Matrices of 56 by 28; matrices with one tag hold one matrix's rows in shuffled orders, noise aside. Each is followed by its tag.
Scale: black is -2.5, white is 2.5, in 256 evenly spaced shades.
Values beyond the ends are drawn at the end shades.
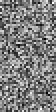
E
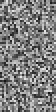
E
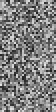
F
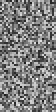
E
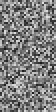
E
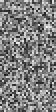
E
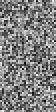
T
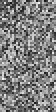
F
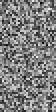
E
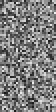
F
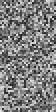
T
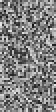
T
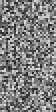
F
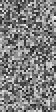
T
